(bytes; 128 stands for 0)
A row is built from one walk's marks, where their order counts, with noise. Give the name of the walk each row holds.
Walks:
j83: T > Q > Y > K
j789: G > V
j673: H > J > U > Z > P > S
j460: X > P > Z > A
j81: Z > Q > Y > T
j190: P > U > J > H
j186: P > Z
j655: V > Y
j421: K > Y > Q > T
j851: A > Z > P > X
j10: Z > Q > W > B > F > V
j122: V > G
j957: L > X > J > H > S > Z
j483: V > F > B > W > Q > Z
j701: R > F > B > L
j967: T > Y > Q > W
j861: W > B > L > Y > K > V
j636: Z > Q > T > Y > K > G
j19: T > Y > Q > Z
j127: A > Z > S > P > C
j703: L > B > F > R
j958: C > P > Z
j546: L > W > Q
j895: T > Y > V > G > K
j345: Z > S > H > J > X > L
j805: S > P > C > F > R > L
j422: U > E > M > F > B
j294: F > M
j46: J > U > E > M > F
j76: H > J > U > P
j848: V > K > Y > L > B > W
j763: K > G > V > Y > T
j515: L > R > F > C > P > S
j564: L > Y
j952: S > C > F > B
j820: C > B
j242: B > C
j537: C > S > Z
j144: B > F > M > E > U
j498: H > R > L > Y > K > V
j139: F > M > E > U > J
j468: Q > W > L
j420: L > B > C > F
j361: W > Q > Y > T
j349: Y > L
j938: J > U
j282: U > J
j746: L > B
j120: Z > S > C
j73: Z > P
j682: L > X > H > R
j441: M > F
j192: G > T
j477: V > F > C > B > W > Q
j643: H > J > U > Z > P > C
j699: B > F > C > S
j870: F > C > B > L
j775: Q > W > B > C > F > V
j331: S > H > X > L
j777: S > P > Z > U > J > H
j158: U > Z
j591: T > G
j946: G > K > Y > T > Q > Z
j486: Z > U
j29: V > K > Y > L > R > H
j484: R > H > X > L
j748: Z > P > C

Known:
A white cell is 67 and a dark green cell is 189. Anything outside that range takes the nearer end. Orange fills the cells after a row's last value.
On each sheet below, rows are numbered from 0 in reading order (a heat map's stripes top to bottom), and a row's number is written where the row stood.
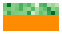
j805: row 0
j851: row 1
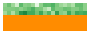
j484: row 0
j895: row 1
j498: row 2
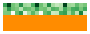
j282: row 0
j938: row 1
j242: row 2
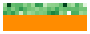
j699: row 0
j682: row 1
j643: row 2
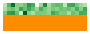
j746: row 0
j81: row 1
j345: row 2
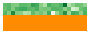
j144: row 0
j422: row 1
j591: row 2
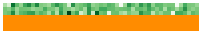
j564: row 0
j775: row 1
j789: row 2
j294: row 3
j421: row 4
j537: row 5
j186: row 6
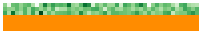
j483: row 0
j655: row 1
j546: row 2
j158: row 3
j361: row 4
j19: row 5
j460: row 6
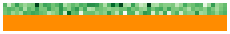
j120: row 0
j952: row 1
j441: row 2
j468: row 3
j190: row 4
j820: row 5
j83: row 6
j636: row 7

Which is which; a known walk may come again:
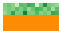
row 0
j701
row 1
j120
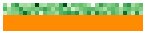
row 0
j851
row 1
j958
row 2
j192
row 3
j763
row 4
j10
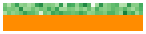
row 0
j127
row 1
j957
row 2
j361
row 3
j636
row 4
j946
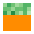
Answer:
j477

